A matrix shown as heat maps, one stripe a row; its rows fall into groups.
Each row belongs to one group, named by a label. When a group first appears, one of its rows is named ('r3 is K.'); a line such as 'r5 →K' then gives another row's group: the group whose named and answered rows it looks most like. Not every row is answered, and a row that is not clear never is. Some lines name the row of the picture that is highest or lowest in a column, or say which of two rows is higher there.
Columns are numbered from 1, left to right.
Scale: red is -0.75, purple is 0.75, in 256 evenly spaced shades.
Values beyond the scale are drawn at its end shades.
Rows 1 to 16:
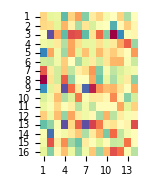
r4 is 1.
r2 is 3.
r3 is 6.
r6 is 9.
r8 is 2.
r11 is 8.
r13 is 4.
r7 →2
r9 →4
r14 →6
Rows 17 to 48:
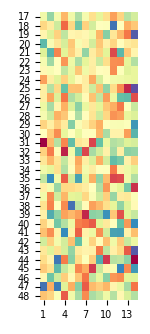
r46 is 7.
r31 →2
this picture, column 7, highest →21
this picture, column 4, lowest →32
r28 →9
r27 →9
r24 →2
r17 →9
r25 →1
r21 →6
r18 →3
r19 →1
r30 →1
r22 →9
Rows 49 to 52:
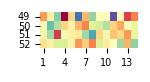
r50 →7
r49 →3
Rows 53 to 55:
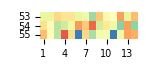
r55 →3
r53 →8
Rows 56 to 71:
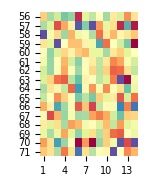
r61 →9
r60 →7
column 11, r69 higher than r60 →No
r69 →9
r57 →8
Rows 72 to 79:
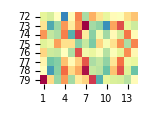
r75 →8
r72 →4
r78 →7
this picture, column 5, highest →74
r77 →7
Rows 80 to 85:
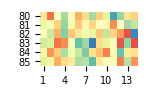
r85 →8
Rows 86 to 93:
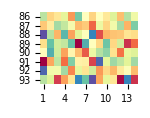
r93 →8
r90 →7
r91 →2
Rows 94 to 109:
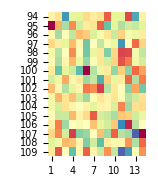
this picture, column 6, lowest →100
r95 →2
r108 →8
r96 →6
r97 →3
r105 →7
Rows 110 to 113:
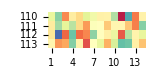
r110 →6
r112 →6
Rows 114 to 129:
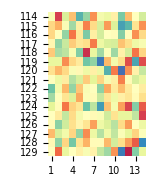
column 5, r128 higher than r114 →No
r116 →3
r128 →1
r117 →7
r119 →8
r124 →8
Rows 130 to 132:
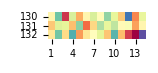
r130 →6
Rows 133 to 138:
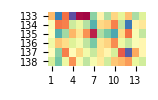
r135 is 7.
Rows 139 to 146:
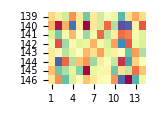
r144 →6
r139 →3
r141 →9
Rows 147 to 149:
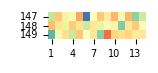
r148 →3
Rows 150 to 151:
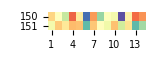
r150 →3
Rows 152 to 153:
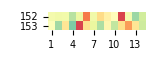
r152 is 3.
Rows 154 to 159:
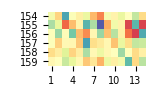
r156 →1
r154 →2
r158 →3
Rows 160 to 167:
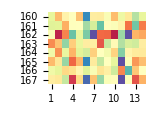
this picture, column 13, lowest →167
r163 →2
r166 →6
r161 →8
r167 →3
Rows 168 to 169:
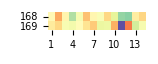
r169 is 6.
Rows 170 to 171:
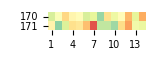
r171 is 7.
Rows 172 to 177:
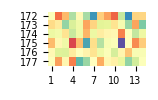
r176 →7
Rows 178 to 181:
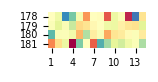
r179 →1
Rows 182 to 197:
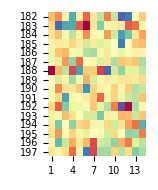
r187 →1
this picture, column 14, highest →194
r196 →7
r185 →3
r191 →2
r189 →4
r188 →2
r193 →8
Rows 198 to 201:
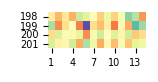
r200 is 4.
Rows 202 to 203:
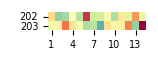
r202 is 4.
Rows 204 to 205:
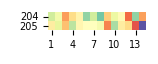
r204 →8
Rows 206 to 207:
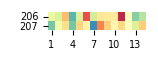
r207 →4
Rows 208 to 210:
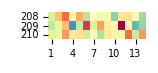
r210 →8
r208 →1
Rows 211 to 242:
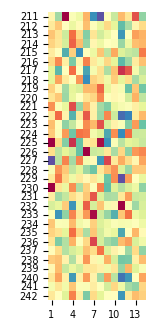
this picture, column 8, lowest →225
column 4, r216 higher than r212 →Yes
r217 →9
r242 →3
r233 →7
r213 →3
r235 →3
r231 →7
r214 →3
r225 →2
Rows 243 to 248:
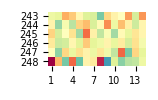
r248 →2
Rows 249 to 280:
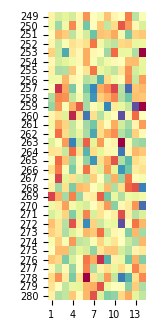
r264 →3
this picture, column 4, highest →263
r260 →3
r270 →1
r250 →9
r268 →1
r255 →7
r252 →7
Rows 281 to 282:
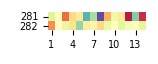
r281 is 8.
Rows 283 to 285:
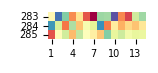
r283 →7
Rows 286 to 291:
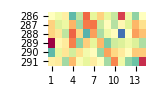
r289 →2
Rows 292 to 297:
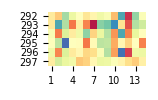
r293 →7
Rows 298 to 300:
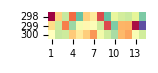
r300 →7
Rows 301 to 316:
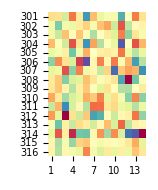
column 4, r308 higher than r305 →No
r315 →1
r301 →3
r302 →6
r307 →1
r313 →6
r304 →3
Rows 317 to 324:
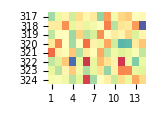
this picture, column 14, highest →318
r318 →1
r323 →9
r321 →2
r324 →4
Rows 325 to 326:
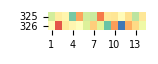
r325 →4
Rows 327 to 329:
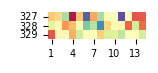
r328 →8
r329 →2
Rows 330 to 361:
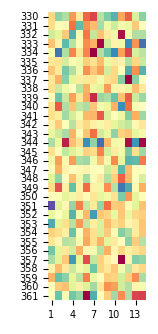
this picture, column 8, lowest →333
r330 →7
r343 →7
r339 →7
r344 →8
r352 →4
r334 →7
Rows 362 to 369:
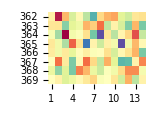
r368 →1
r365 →3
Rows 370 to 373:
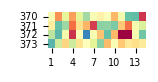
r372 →9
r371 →7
